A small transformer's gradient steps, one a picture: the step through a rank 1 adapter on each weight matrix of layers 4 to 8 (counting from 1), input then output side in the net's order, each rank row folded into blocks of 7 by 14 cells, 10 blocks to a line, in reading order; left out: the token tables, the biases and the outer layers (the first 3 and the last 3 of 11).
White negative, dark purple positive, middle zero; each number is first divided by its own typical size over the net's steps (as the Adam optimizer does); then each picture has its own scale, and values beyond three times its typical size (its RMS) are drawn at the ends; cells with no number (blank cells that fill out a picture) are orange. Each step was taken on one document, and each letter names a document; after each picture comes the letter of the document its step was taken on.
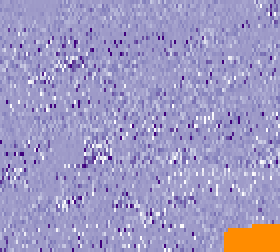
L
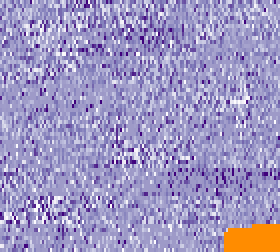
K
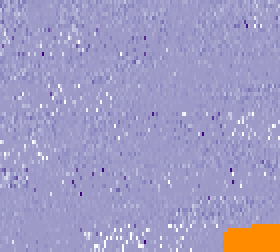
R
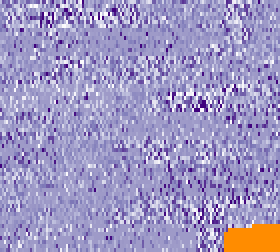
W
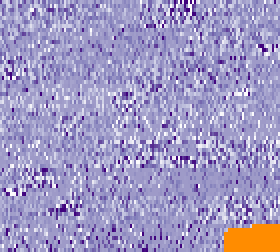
K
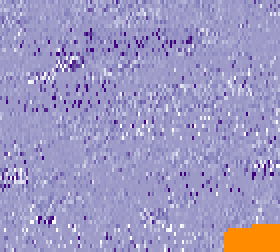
L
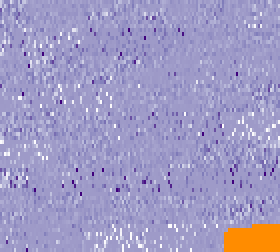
R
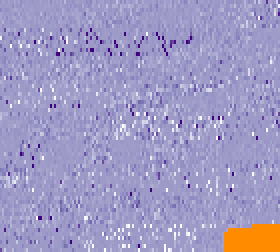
L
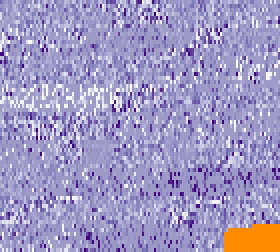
K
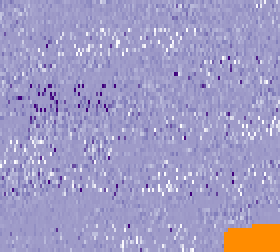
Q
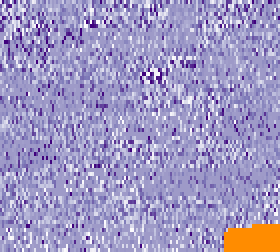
K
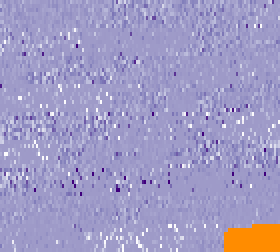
R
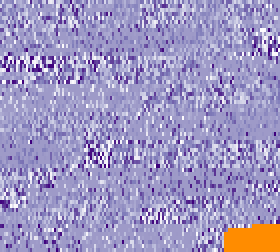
W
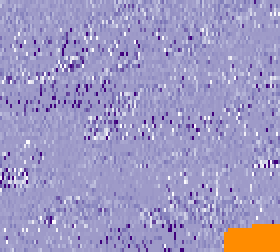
L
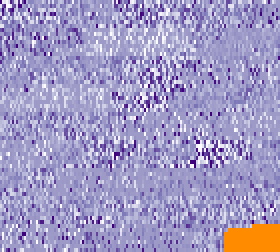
K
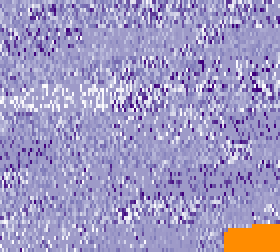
K
